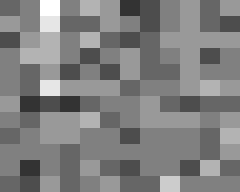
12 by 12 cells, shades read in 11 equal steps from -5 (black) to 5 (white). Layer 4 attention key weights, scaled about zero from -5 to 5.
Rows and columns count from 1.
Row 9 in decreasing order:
2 1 1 0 0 0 0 0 0 -1 -1 -2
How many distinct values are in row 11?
6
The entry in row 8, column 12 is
1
